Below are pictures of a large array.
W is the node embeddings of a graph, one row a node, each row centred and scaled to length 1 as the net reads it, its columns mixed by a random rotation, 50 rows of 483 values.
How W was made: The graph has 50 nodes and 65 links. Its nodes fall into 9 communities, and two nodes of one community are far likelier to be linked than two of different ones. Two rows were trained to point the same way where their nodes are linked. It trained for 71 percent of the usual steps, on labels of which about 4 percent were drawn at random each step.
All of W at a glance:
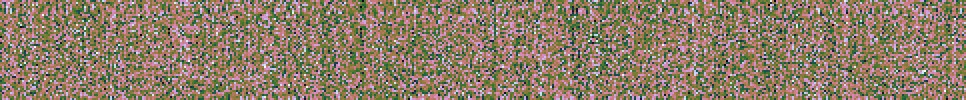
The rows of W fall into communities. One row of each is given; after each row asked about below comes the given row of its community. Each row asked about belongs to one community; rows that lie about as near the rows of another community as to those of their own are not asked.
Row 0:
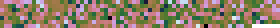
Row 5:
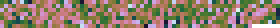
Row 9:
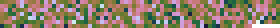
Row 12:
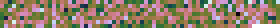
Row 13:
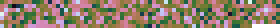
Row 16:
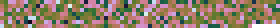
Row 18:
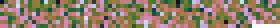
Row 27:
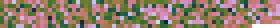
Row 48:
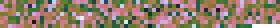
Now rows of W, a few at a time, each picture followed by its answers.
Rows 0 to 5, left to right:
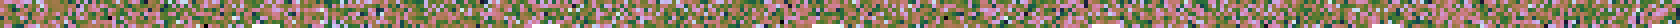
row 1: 12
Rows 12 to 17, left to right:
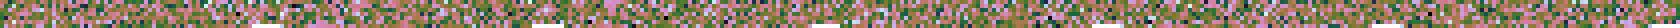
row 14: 16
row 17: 5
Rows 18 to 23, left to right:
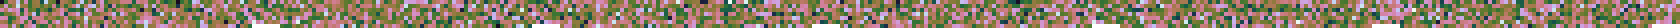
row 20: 0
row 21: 18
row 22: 27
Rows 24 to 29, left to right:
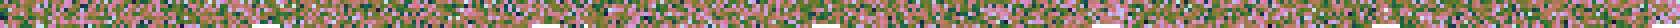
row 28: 13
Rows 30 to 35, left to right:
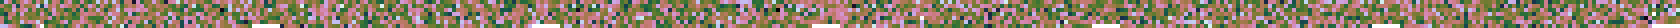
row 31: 9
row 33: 48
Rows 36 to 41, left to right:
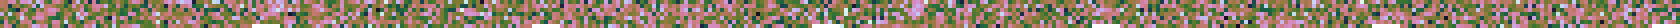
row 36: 27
